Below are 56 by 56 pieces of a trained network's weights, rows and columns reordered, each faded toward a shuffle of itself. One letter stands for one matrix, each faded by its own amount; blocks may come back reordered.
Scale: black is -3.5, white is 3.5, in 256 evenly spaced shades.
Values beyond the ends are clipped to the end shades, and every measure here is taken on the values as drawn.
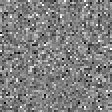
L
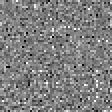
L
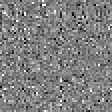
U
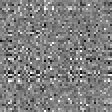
U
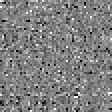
U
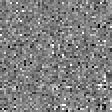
U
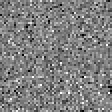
L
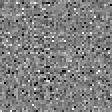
U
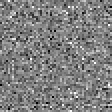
L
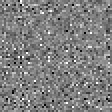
U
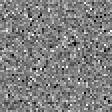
L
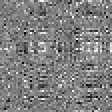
U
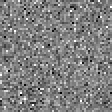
L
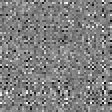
U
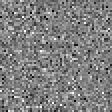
L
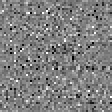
U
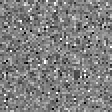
L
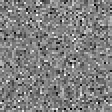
L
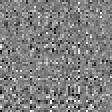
U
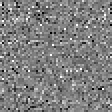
U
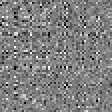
U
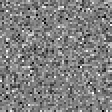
L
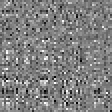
U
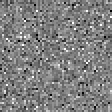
L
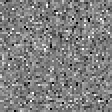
L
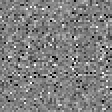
U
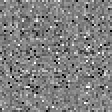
U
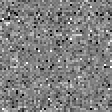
U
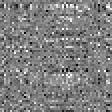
U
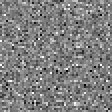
L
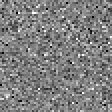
L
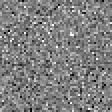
L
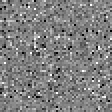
U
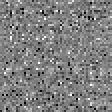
U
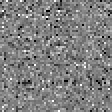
U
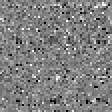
U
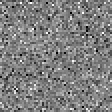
L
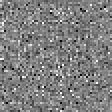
U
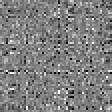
U
